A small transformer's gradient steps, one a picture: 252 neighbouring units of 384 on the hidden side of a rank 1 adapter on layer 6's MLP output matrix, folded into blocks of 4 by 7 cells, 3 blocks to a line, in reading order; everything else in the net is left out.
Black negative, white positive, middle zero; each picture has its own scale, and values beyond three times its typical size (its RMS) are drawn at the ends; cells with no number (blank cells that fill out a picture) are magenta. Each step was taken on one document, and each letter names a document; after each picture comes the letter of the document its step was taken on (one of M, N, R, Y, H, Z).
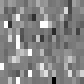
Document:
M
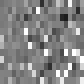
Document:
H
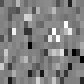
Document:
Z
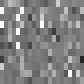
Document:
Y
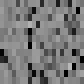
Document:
H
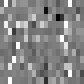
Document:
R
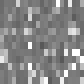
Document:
H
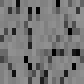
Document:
Z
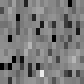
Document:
Y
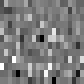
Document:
M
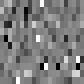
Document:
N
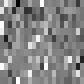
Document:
N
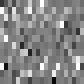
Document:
N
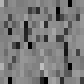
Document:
R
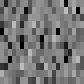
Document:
N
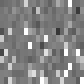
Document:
H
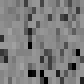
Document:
H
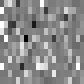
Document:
N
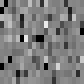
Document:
N
